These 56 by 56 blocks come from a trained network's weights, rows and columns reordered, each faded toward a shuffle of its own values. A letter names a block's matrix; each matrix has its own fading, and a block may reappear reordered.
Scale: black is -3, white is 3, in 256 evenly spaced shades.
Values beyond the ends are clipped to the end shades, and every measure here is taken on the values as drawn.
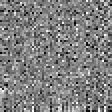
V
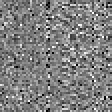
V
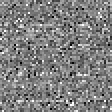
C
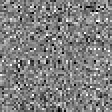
V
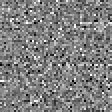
C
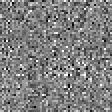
V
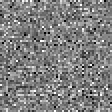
C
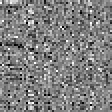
V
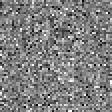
C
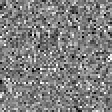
C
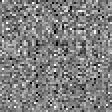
V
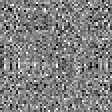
V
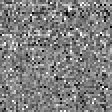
C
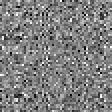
V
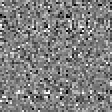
V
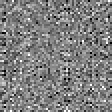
V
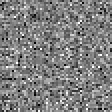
V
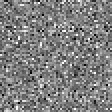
C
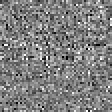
V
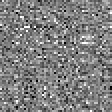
V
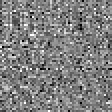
V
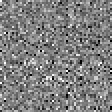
V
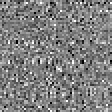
V
